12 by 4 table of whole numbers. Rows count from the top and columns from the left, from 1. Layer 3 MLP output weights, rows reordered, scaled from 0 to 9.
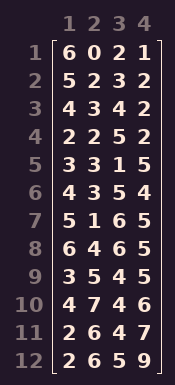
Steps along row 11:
up down up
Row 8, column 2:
4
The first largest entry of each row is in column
1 1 1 3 4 3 3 1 2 2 4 4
